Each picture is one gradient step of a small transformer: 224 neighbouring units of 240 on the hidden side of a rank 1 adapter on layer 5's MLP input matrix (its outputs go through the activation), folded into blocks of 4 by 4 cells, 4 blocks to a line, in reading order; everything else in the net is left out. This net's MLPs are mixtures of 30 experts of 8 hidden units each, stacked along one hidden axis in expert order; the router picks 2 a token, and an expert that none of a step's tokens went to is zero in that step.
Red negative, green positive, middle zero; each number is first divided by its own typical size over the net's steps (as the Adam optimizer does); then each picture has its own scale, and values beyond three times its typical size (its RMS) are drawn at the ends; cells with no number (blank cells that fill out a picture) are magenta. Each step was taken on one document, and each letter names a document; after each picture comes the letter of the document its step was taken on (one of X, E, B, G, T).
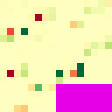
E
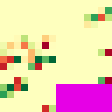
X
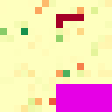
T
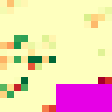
X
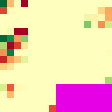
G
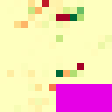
T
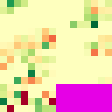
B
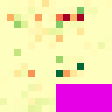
T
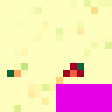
E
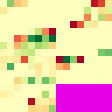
G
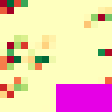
X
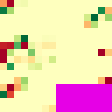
X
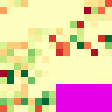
B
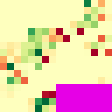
B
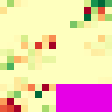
B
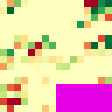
B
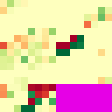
G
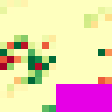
X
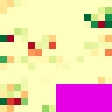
B
